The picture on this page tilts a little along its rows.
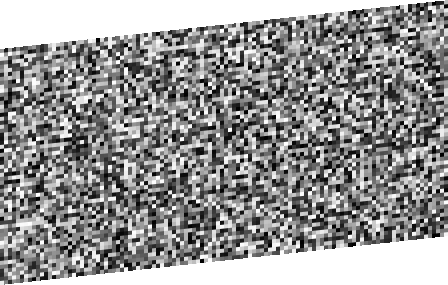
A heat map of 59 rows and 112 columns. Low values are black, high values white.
Average level on the scale: 50%. Mirror symmetry: none. Grain: fine. Odd rows or columns: none. Histogram: flat. Stripes: none.
